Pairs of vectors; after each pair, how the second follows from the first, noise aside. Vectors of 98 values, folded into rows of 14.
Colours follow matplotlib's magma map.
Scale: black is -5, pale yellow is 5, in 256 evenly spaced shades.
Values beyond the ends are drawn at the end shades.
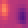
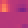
partly zeroed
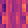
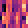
scaled up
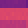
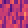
shuffled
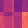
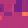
partly zeroed
